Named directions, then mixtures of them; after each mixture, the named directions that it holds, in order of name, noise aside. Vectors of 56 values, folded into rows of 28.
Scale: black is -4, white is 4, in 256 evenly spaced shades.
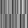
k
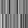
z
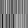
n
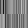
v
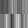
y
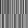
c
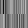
v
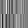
n, z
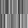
k, y, z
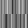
k, y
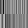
n, v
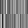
c, n, z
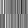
v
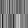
n, y, z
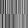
n, v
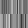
n, y, z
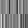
z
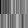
c, v, y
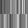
c, k, y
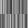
k, v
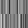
z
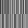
c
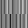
k
